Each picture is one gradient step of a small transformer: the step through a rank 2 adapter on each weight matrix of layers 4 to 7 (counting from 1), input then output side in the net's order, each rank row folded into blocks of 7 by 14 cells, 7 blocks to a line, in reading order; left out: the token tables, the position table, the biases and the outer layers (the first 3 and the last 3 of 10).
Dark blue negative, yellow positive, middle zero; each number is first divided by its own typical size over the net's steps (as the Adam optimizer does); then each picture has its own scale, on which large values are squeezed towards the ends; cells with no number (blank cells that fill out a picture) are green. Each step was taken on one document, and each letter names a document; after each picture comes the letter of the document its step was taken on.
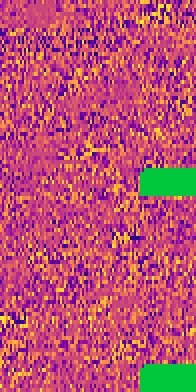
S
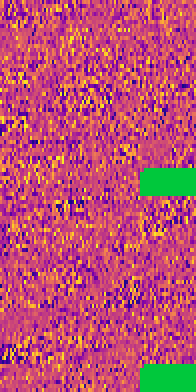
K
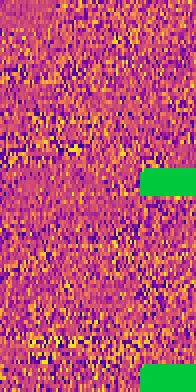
S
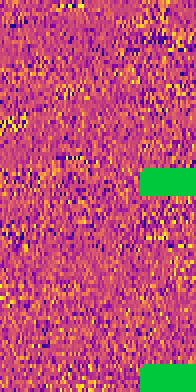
K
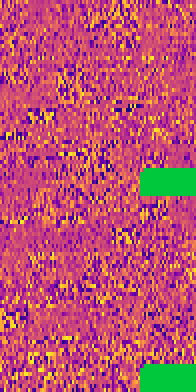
S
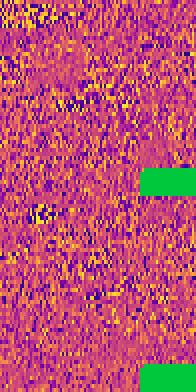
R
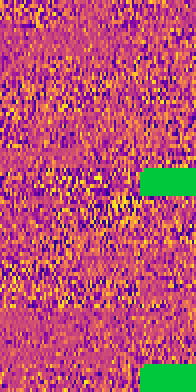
R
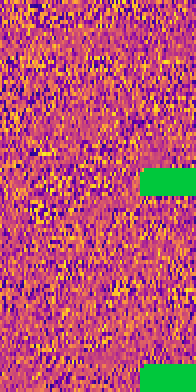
R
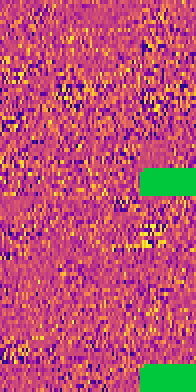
K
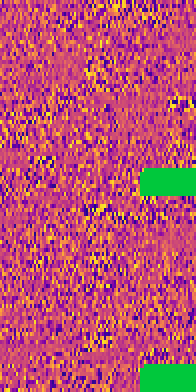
R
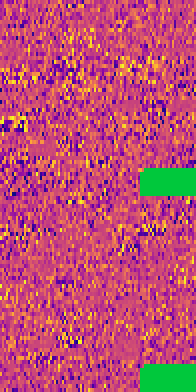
K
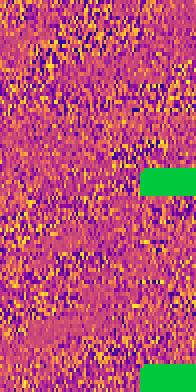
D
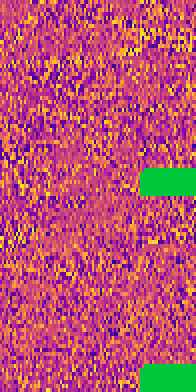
D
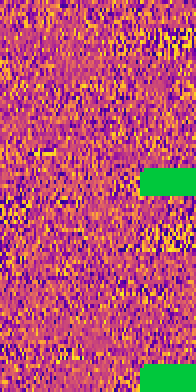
D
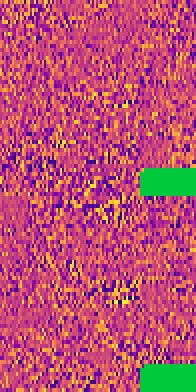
R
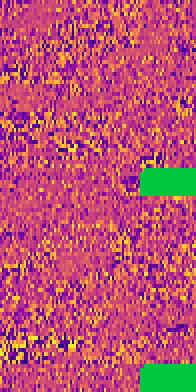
S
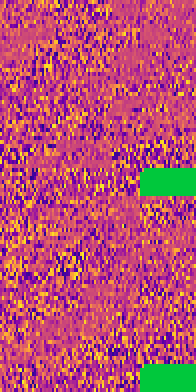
D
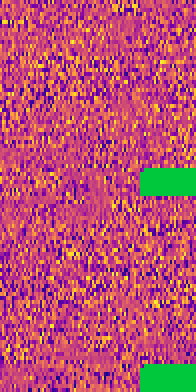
R
